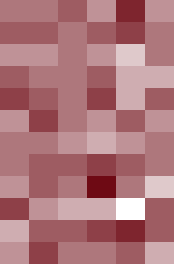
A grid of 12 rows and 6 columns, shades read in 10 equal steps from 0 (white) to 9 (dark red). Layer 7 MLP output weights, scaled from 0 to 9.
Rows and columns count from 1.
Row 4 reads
6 5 5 6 3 3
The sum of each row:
32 35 24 28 34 30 26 35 31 23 36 30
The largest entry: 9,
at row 9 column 4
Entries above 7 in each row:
1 0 0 0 0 0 0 0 1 0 1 0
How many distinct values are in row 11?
4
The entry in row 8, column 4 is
7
